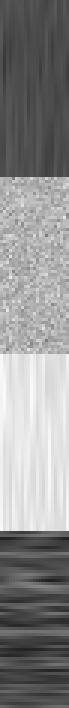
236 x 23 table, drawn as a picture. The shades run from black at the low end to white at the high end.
The table splits into 4 rows of 1 panel. Panel 1,1: low, streaked downward, faint in contrast. Panel 2,1: high, fine-grained. Panel 3,1: very high, streaked downward, faint in contrast. Panel 4,1: low, streaked across.
